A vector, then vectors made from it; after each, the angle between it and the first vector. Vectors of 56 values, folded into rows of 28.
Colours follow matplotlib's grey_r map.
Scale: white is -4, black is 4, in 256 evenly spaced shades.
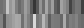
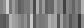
orthogonal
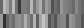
partly aligned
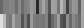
orthogonal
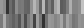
nearly opposite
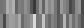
nearly parallel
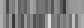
partly opposed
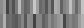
nearly opposite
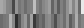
partly opposed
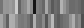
partly aligned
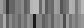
nearly opposite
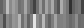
nearly parallel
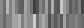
nearly parallel
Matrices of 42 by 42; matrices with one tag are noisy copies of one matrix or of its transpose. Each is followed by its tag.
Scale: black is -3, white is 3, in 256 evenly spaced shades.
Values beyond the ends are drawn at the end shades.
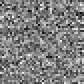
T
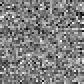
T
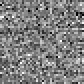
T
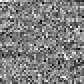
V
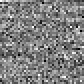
V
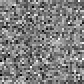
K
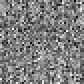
K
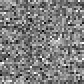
K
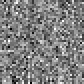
T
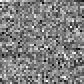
V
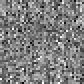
K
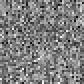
K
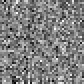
T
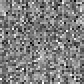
K
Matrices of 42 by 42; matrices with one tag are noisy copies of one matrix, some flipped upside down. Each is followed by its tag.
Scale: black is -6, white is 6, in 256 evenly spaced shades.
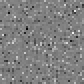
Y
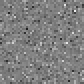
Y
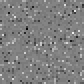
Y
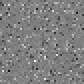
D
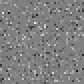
D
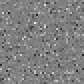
D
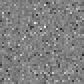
D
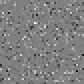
D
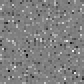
Y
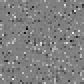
Y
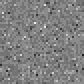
D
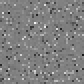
D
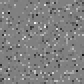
D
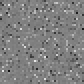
D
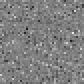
Y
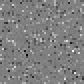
Y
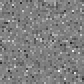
Y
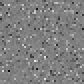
D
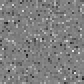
Y
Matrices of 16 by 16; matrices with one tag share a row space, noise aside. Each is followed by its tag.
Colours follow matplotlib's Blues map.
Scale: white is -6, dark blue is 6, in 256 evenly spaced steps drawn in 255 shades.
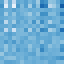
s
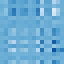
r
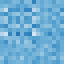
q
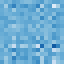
r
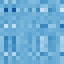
s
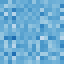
s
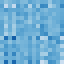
s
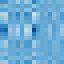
q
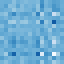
r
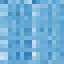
q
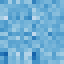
q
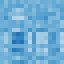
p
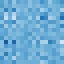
s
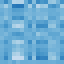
p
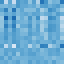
s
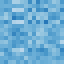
p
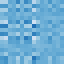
q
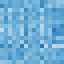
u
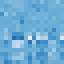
p
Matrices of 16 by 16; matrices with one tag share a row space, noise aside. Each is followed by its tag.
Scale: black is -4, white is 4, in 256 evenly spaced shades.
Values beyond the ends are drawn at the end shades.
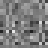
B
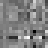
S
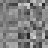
S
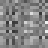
B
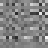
B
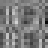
B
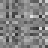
B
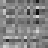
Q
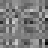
B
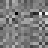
B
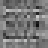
Q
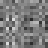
B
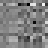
S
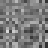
B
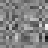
B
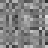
B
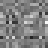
B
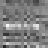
Q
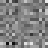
B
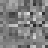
S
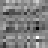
Q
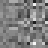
S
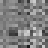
S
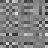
B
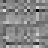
Q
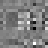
S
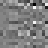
S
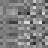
S
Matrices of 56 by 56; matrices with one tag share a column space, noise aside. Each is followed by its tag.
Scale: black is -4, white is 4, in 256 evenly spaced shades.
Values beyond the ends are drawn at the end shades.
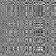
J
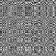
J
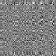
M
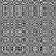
J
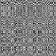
J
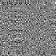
M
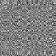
M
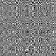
J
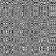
J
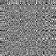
M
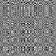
J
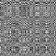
J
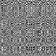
J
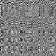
J
